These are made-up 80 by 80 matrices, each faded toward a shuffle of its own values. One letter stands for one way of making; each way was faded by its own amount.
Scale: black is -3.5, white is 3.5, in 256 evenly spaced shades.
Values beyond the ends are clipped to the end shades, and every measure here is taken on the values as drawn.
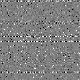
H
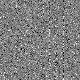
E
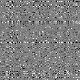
H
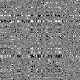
H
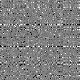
H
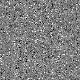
E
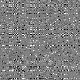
H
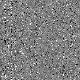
E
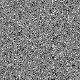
E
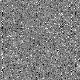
E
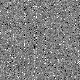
E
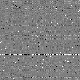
H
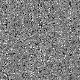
E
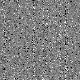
E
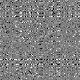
H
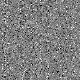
E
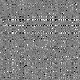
H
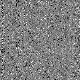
E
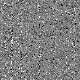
E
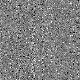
E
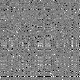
H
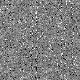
E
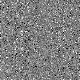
E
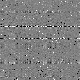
H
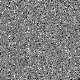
E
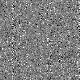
E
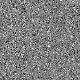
E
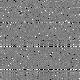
H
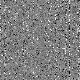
E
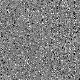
E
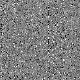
E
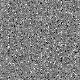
E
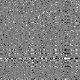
H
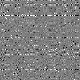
H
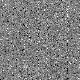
E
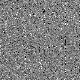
E
